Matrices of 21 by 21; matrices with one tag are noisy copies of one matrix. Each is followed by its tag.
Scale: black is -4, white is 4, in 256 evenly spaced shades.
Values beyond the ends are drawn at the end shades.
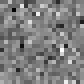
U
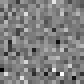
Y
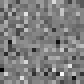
Y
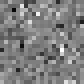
U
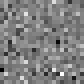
Y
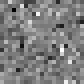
U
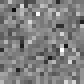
U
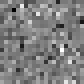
U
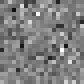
U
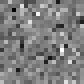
U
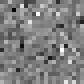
U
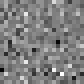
Y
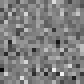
Y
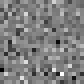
Y
